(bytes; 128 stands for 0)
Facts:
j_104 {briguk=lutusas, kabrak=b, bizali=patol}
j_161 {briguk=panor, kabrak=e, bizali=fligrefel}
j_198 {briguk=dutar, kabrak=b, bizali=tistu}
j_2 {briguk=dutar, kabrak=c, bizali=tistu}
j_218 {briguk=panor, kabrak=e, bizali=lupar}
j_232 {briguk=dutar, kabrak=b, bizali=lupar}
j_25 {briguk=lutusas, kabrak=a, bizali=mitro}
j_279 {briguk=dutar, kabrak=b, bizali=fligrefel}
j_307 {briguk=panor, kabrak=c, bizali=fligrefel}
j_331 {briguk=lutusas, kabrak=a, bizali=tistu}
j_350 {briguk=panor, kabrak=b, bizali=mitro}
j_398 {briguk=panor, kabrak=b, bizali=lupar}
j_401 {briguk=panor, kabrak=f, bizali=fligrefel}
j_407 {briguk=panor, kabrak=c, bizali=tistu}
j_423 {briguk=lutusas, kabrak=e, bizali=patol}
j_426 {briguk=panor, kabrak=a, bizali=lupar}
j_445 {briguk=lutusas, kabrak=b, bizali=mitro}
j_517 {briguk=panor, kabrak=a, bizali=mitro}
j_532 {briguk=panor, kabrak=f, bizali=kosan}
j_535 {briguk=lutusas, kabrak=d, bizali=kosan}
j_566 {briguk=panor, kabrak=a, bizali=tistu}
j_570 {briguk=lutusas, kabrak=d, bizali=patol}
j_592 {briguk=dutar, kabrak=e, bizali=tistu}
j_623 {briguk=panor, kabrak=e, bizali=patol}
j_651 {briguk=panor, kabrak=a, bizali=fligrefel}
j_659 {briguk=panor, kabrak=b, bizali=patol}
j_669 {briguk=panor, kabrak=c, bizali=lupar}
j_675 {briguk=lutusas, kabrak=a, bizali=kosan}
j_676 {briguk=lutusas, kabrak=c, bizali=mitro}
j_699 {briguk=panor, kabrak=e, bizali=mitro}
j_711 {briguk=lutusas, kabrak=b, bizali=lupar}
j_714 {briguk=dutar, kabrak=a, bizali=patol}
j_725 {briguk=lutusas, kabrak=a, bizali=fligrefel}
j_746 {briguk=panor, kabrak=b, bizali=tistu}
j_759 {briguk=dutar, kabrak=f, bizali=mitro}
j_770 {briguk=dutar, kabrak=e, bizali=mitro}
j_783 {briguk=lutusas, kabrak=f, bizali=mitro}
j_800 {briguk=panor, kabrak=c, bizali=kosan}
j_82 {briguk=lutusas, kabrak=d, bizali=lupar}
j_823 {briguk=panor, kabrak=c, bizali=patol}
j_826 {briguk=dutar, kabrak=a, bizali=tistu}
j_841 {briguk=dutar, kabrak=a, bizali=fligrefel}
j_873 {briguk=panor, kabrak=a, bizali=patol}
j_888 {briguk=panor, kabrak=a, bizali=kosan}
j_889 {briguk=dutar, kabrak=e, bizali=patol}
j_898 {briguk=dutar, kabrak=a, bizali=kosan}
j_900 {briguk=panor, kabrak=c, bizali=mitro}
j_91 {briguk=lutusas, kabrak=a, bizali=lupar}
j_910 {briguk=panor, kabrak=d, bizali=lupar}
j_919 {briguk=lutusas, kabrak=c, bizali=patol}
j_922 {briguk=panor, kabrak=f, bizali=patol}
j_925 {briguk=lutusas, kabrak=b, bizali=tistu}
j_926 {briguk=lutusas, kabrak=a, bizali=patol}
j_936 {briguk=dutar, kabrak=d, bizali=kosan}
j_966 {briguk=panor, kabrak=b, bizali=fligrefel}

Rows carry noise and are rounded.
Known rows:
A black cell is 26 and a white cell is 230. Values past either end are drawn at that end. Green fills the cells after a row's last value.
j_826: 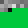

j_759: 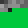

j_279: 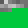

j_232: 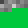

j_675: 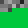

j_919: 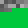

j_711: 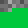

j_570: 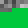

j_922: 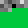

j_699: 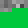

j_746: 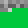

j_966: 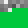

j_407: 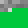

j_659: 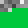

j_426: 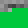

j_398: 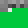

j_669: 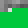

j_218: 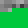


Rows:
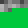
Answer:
j_936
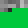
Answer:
j_714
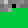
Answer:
j_401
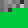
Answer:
j_331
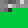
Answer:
j_889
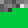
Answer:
j_926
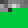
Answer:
j_770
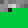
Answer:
j_592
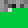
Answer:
j_910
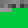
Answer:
j_532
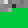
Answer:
j_651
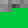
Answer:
j_566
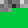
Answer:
j_873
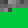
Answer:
j_783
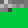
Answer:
j_841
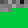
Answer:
j_535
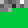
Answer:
j_623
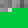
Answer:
j_800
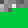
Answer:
j_898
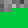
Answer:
j_925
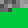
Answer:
j_423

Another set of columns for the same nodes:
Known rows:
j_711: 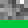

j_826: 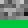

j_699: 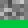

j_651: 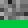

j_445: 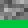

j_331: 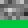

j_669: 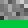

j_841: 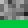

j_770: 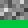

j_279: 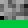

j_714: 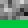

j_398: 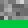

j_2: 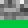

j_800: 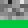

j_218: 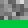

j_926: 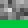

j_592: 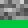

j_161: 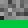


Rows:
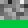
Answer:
j_675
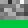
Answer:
j_898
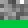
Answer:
j_91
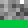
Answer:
j_232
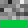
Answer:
j_888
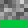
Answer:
j_783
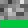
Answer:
j_535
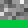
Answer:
j_759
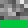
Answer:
j_82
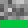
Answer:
j_922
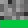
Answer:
j_725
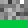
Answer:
j_936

